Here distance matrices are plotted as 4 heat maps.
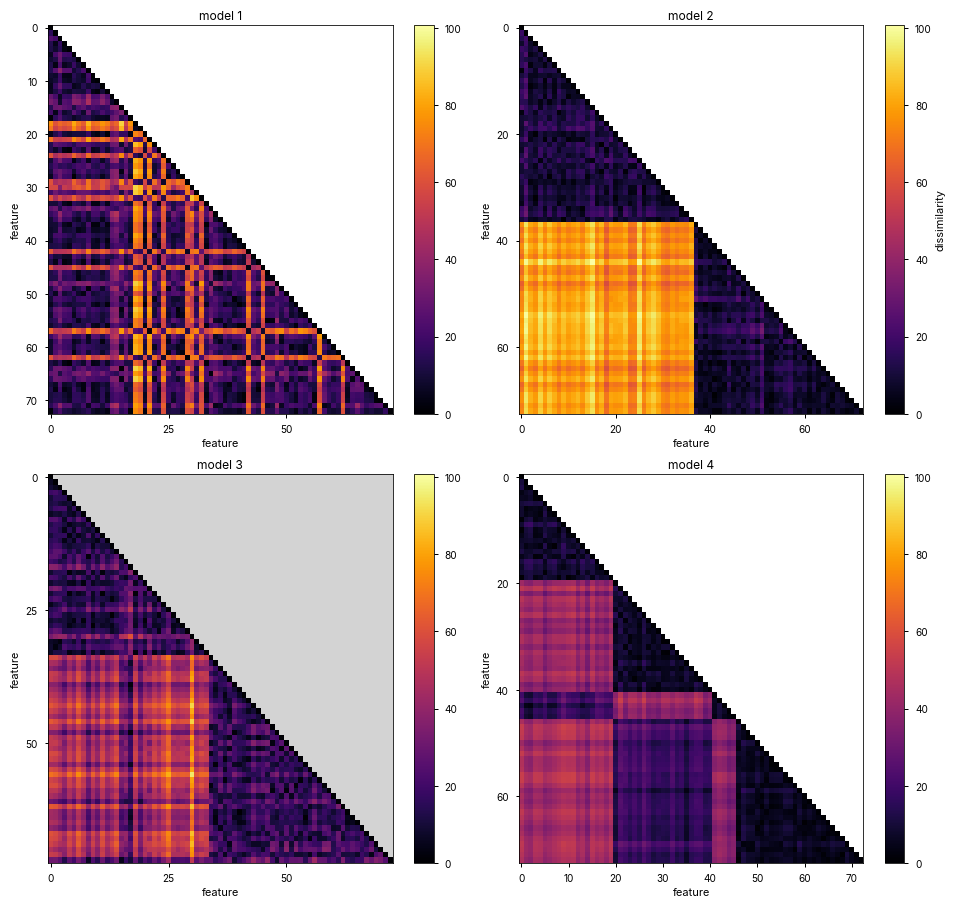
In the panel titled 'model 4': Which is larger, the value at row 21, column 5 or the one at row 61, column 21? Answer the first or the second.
the first
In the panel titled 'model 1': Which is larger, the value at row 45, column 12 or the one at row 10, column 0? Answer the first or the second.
the first
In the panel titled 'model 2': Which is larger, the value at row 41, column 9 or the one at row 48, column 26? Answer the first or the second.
the first
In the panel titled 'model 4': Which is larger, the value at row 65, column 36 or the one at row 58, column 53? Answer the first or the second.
the first
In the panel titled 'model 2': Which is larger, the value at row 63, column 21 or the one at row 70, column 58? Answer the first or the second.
the first
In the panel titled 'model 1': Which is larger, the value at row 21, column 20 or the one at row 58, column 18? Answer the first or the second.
the second
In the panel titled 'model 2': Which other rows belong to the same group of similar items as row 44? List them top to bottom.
37, 38, 39, 40, 41, 42, 43, 45, 46, 47, 48, 49, 50, 51, 52, 53, 54, 55, 56, 57, 58, 59, 60, 61, 62, 63, 64, 65, 66, 67, 68, 69, 70, 71, 72
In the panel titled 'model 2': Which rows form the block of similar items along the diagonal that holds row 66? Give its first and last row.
37 to 72
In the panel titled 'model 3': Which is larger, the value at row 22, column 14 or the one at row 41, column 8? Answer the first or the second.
the second
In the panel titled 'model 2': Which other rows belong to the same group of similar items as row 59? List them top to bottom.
37, 38, 39, 40, 41, 42, 43, 44, 45, 46, 47, 48, 49, 50, 51, 52, 53, 54, 55, 56, 57, 58, 60, 61, 62, 63, 64, 65, 66, 67, 68, 69, 70, 71, 72
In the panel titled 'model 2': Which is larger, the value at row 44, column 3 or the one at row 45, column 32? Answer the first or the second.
the first
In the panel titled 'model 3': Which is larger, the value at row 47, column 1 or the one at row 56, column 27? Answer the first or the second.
the second
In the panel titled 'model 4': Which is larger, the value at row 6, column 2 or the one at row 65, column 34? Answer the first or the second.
the second
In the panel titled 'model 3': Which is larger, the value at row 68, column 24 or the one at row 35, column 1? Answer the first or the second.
the first
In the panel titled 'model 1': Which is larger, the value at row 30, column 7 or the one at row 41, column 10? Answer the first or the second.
the first
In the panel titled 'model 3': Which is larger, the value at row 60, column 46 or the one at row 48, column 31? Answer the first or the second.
the second
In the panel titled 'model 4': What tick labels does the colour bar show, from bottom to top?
0, 20, 40, 60, 80, 100
